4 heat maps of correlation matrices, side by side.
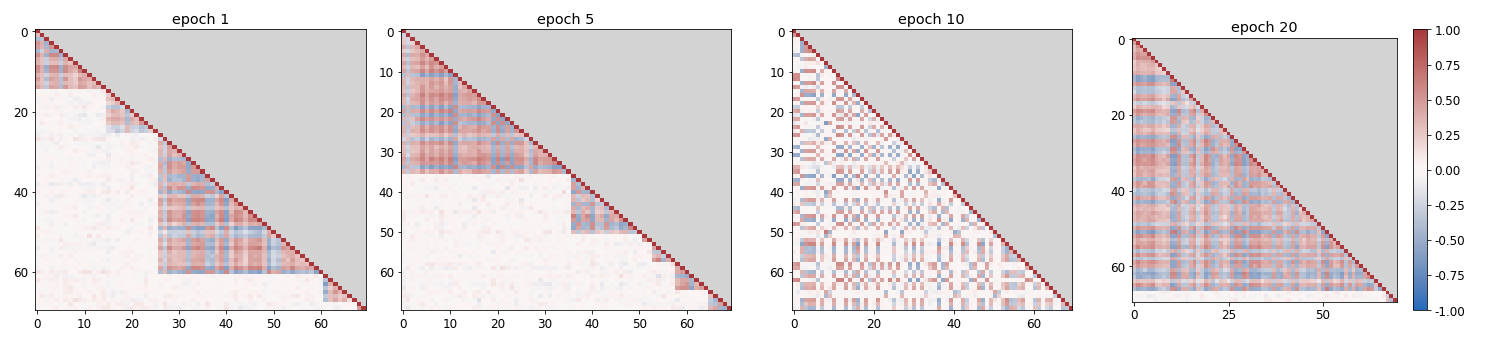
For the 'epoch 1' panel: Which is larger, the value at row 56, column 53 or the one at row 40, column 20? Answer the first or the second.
the first
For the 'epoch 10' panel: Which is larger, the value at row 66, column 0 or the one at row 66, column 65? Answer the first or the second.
the first
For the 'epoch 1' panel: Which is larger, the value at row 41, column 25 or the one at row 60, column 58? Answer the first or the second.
the first
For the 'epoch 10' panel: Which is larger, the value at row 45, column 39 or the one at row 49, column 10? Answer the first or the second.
the second
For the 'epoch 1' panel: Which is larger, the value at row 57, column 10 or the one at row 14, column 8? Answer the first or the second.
the second
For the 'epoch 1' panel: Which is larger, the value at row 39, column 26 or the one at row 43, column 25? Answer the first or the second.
the first
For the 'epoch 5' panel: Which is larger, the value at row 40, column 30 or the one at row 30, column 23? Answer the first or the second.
the first
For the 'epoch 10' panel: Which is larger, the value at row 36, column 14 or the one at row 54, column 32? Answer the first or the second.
the first
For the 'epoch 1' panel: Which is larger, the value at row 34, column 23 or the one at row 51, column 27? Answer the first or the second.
the second
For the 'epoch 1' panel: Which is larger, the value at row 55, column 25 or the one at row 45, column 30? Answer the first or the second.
the second
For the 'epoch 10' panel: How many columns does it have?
70
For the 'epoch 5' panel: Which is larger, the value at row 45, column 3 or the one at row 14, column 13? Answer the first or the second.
the second
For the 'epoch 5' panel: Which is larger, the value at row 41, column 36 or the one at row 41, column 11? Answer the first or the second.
the first
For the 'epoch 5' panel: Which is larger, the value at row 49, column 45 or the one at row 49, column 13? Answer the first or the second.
the second
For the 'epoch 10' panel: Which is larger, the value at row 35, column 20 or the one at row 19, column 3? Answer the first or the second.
the first
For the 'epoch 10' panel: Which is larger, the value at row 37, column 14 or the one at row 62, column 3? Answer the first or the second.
the second
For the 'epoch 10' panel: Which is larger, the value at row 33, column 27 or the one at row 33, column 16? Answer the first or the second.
the first
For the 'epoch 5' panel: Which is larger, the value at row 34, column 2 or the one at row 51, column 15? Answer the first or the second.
the second
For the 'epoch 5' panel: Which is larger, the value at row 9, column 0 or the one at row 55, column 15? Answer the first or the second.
the first
